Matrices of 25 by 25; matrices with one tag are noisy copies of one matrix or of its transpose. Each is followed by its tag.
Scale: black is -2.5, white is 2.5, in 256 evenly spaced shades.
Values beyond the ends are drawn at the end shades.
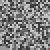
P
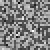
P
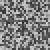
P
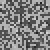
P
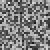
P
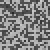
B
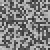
P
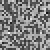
B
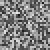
P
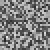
P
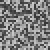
B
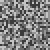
P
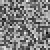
P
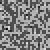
B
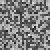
P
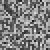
B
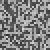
B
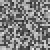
P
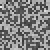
P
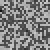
P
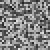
B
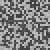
P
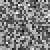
P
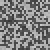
P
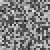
P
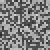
P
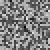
P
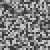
B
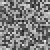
P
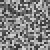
B
